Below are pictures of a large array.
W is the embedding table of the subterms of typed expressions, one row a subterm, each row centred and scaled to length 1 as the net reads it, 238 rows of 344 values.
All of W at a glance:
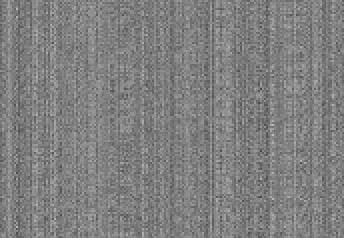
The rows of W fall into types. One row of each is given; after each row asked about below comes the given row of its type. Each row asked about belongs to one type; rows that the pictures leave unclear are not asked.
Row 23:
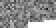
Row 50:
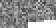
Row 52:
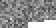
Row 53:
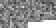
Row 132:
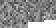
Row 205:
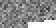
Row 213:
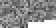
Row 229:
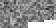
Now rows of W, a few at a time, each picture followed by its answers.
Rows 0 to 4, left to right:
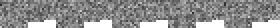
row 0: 132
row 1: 205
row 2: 53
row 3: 50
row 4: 205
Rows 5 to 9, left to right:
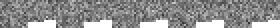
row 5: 229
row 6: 50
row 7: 23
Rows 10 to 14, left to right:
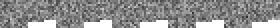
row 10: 229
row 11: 132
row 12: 53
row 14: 132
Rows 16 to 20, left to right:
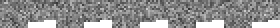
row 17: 205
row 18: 23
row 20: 229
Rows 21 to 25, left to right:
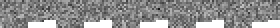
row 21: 205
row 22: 52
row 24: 23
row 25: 53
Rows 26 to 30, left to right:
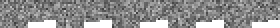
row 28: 229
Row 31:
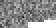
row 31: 132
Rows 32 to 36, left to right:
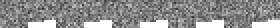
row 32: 50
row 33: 53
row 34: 132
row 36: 23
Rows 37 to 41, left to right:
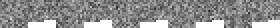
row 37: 52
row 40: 132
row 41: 50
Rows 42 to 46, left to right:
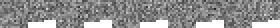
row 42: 213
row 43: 52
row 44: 132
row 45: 23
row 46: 229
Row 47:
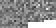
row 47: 213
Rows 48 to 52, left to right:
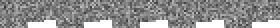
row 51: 132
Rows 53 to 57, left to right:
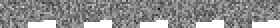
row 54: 132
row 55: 23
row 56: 132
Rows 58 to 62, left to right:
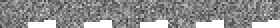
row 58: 229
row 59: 53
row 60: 52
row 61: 132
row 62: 229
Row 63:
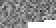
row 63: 132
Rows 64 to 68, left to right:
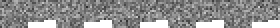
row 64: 205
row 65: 52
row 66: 52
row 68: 229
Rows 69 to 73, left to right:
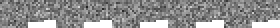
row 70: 53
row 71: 213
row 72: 50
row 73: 132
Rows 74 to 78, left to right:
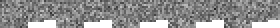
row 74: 52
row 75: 213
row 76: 132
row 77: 132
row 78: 229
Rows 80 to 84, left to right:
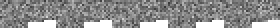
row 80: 205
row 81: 205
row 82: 213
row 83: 205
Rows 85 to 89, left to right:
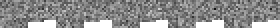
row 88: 229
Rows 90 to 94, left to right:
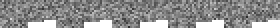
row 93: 213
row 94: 132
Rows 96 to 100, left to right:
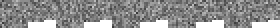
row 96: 205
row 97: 132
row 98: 229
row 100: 50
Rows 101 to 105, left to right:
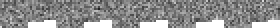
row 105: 132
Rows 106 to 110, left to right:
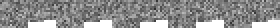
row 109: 50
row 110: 132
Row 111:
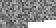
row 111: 50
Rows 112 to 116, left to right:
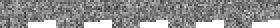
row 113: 213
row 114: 229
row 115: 132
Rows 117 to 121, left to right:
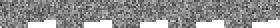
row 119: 52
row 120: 52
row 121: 50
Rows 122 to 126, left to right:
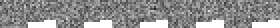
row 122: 213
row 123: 52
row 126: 205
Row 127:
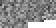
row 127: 132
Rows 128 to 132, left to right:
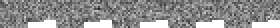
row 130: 53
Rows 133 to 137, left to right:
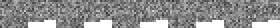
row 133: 205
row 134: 52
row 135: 23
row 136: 50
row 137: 52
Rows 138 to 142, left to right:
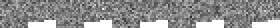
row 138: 205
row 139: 213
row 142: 23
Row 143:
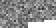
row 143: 50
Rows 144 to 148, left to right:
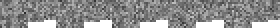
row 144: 50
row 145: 205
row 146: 229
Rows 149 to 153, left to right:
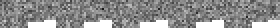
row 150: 23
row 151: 132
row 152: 50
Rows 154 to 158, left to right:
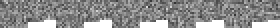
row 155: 23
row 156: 229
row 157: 53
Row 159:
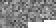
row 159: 50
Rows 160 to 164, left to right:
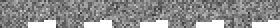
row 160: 229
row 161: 229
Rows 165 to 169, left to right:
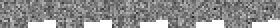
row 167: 50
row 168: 229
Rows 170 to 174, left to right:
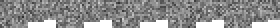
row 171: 213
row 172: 229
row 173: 52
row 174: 23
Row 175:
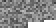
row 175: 205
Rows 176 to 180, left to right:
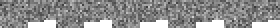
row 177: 205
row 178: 132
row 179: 205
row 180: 52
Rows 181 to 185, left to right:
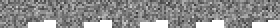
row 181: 23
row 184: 205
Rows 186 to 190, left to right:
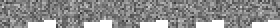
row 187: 50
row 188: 50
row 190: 23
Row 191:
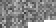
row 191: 50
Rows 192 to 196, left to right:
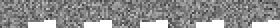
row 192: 213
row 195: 229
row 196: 23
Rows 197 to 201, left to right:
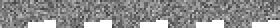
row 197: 23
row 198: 52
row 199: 229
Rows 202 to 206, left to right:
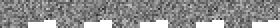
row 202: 213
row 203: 132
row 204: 132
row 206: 205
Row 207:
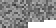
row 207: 52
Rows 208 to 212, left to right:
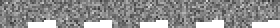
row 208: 50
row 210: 50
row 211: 50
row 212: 53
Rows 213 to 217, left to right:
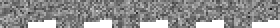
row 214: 23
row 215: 50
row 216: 229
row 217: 229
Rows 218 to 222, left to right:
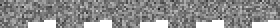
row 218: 229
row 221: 205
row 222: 50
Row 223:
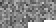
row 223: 205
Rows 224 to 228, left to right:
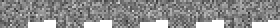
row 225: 53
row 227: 23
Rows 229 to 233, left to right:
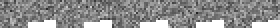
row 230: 53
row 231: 229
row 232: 213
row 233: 229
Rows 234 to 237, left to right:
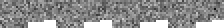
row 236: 213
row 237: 23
